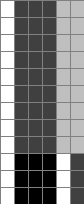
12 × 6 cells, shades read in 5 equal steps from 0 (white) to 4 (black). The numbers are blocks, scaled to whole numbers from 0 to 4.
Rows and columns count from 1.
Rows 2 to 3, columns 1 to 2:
0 3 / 0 3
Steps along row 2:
up same same down same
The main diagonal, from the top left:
0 3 3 3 1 1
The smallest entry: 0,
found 15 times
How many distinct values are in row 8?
3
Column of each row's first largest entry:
2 2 2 2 2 2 2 2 2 2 2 2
